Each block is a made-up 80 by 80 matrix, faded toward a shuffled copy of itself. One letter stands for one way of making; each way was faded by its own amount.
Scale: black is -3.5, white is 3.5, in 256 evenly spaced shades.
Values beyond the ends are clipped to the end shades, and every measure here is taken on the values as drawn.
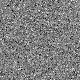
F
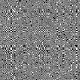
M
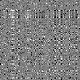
M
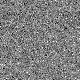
F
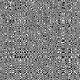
M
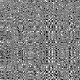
M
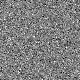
F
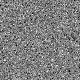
F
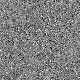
F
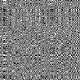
M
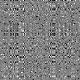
M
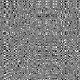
M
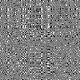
M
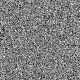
F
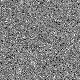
F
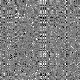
M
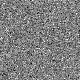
F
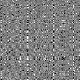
M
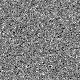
F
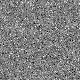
F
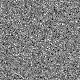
F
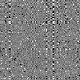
M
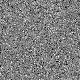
F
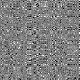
M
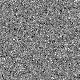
F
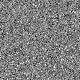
F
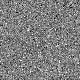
F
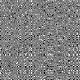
M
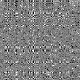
M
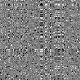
M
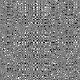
M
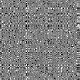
M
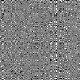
M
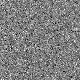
F
